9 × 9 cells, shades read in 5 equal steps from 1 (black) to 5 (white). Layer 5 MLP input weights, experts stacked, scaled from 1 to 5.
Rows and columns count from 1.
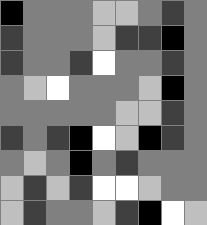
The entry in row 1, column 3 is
3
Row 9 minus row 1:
3 -1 0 0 0 -2 -2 3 1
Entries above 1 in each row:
8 8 9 8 9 7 8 9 8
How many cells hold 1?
7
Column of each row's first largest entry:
5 5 5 3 6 5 2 5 8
